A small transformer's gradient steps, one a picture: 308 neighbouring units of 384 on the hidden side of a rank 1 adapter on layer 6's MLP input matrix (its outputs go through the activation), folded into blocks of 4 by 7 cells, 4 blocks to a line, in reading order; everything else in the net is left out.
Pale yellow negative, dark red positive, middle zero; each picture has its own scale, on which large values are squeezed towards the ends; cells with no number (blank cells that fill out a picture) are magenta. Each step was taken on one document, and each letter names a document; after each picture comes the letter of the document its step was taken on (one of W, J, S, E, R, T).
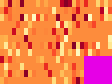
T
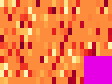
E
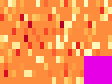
T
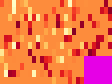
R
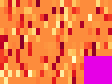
E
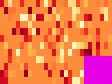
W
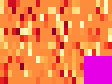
E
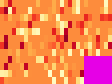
W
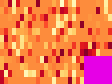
E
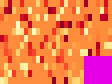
W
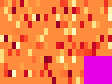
R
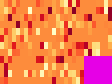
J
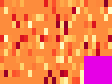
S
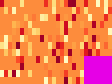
S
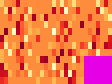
E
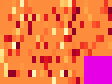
R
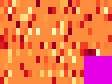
J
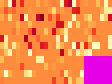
T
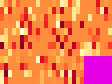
E
